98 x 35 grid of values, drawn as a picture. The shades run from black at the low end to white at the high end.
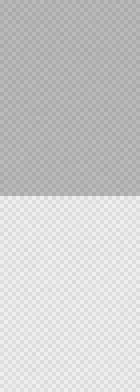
It is made of 2 by 1 panels. Panel 1,1: high, checkered, faint in contrast. Panel 2,1: very high, checkered, faint in contrast.
